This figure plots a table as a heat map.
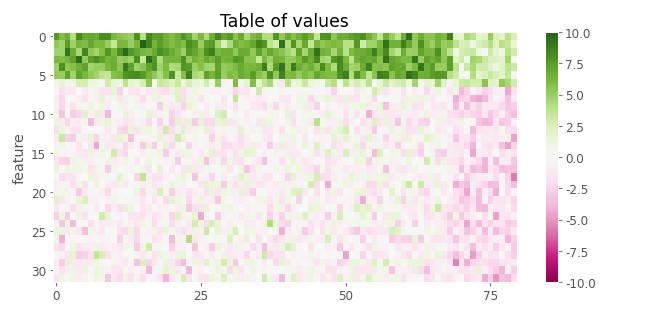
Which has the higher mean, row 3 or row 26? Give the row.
3
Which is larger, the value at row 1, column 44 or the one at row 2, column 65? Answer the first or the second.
the second
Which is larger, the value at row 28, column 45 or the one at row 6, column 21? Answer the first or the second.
the second
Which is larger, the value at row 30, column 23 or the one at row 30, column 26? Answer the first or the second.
the second
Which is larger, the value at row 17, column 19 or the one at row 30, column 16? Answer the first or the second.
the first
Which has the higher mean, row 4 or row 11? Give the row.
4
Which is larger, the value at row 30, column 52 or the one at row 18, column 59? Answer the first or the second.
the second
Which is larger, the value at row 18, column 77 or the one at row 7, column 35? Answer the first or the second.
the second
